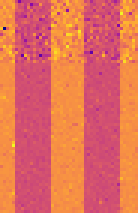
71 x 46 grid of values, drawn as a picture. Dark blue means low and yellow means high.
Stripes: upright, repeating 2 times. Average level on the scale: 60%. Seam: horizontal, 30% of the way down, the bottom part calmer.
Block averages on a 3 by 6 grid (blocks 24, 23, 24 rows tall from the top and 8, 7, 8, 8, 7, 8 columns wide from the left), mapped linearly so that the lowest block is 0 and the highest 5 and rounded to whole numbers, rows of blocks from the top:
405405
405405
405405
